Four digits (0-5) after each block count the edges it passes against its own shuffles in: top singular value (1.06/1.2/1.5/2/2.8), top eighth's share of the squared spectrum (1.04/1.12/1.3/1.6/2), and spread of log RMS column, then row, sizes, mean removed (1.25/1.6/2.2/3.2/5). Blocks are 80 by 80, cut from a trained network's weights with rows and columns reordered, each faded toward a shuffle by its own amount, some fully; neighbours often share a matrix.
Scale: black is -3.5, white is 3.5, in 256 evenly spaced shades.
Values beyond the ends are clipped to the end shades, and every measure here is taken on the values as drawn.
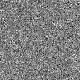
1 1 0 0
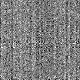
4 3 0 2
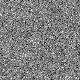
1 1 0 0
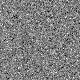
0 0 0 0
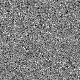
1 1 0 1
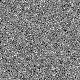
0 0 0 0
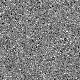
0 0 0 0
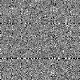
4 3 2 2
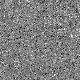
2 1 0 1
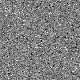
1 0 0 0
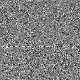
3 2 1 1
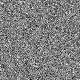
0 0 0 0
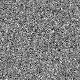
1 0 0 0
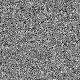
1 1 0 1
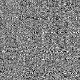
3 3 1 3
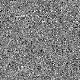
2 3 0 2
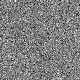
0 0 0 0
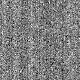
3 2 1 1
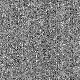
2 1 0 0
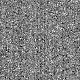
2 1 0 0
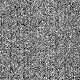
2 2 0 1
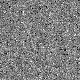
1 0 0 0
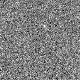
2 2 0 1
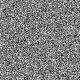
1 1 0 0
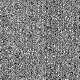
2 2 0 1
